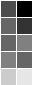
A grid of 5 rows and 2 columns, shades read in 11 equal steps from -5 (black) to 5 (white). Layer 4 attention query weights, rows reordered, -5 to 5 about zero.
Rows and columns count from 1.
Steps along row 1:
down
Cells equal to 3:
1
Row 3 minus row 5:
-4 -4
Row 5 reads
3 4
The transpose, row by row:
-2 -1 -1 0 3 | -5 -3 0 -1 4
